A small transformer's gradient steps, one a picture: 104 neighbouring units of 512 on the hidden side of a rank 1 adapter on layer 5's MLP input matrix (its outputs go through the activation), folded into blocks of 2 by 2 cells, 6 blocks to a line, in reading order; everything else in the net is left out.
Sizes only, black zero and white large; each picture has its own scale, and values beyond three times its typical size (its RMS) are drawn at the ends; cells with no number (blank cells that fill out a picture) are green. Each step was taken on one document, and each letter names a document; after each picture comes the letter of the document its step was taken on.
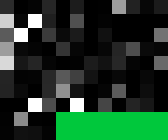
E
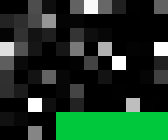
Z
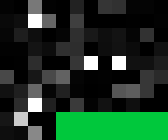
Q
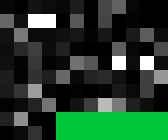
Q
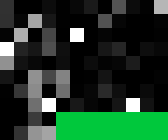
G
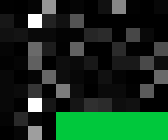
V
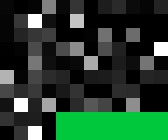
V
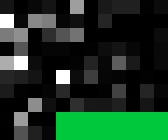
E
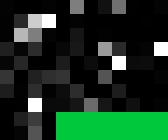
Z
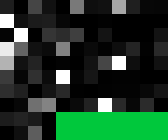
E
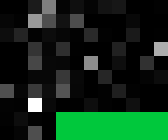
V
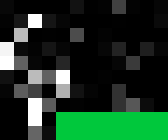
G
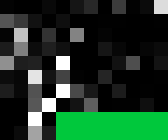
G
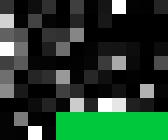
E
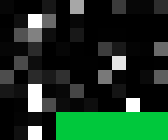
Z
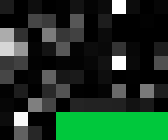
E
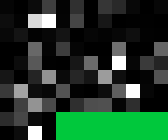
Q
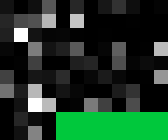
V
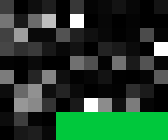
V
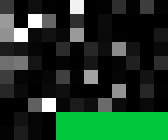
E
